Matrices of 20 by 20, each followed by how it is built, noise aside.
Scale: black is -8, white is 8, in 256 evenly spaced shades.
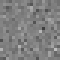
noise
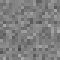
noise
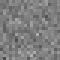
noise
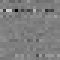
uneven rows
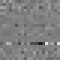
uneven rows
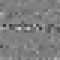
uneven rows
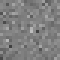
noise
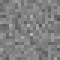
noise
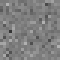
noise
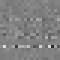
uneven rows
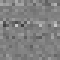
uneven rows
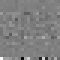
uneven rows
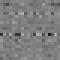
uneven rows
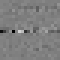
uneven rows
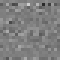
uneven rows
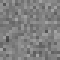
noise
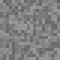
noise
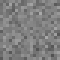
noise
